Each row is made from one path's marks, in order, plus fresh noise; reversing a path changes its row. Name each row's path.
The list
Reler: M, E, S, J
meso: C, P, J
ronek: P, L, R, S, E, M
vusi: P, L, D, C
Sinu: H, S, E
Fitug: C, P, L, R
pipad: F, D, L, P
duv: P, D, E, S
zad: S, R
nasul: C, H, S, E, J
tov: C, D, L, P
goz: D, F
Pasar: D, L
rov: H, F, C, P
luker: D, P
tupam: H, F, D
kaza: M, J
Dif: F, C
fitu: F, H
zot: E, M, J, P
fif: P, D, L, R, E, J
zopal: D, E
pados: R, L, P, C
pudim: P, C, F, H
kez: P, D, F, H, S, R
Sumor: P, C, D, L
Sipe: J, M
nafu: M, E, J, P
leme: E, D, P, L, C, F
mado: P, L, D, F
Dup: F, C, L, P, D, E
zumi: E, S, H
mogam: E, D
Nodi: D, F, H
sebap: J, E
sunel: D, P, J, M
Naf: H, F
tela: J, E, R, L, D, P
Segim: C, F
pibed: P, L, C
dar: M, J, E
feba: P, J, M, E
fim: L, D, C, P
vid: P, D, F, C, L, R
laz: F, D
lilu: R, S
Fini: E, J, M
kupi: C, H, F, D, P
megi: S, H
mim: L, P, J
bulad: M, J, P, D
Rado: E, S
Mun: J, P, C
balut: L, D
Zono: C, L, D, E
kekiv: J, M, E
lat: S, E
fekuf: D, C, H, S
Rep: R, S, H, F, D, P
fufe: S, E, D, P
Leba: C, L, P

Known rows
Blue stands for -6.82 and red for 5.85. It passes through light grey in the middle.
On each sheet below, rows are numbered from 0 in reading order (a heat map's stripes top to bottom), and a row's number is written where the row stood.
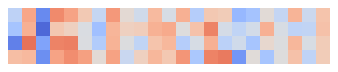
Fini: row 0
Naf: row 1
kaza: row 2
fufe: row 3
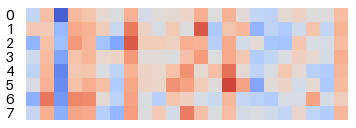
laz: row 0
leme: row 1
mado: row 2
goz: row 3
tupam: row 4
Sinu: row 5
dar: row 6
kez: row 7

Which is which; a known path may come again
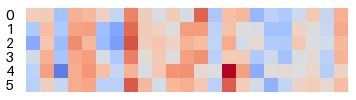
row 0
leme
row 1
fif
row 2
mado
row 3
duv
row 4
megi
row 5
fim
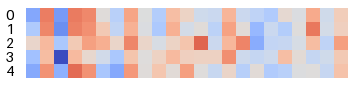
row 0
dar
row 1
Reler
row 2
zopal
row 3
fitu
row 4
feba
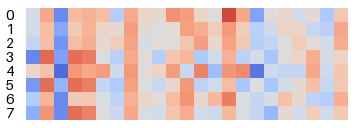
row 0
Sinu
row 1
Nodi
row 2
goz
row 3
kaza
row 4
Rado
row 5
bulad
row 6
tupam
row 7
kekiv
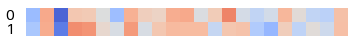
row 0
Naf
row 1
sebap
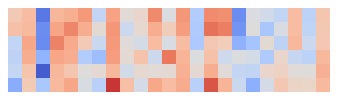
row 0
zumi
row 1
fufe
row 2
Fini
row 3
kez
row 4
laz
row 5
balut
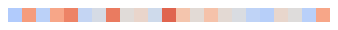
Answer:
sunel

